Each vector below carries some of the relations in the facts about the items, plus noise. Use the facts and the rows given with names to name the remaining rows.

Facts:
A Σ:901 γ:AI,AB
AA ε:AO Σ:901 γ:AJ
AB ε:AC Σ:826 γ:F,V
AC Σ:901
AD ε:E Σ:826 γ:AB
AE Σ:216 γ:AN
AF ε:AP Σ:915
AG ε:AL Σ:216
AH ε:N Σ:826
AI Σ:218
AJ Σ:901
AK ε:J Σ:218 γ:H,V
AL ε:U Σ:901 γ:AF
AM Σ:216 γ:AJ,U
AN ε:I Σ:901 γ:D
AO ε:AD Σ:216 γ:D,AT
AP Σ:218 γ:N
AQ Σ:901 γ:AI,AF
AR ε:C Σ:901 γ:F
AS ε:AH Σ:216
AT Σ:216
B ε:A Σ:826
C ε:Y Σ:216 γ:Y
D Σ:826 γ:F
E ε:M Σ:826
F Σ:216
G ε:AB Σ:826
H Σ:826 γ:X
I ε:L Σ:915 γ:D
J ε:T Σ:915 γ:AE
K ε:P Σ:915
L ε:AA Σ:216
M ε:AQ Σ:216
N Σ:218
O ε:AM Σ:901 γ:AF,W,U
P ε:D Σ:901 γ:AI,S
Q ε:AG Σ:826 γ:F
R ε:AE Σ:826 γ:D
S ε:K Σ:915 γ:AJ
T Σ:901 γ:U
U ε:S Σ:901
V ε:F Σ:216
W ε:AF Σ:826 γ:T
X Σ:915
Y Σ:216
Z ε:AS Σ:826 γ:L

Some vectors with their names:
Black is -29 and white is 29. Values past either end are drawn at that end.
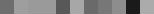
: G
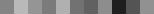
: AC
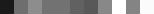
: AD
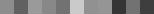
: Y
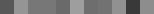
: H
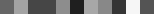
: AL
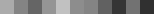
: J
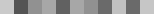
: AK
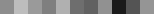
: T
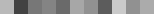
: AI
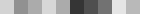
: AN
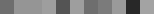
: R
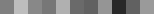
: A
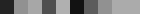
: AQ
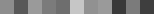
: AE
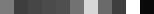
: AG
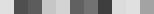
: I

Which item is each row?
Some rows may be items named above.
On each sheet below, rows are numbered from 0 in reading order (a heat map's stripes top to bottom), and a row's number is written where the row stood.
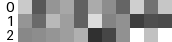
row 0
AK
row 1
AS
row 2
AA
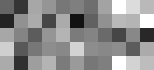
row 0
AO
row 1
AQ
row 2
X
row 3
N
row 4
L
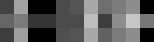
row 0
D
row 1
Q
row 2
D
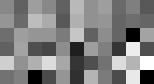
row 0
AT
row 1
V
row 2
AH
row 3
AL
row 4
AN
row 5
S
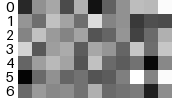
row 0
AQ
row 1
AS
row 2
AJ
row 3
AK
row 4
Z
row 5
E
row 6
AB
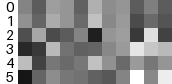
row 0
AT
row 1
C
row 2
U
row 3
M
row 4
AP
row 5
AD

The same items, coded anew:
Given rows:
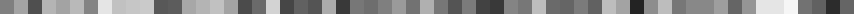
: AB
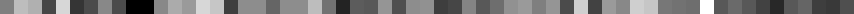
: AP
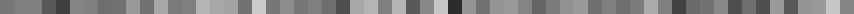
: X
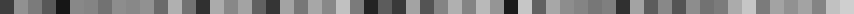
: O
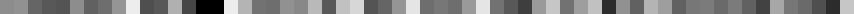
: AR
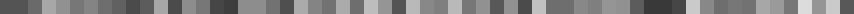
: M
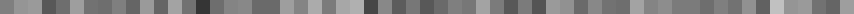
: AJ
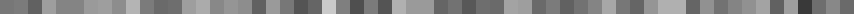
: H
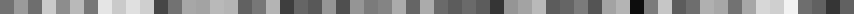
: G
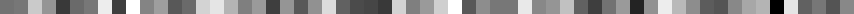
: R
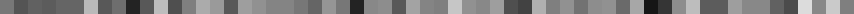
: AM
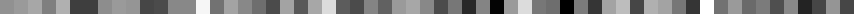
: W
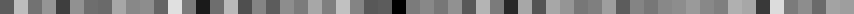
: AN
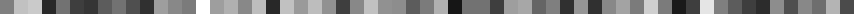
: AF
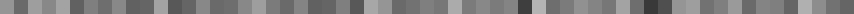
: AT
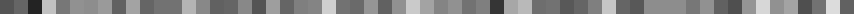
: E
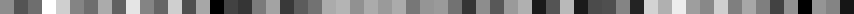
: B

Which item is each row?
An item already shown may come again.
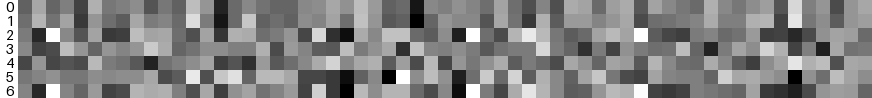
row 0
AA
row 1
AN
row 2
V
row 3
Q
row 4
AQ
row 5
AK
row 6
V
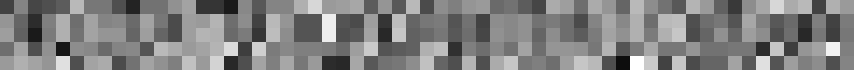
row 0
AQ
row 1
D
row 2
D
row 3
I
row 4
N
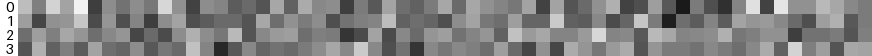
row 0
AS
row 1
AG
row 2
AI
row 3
AA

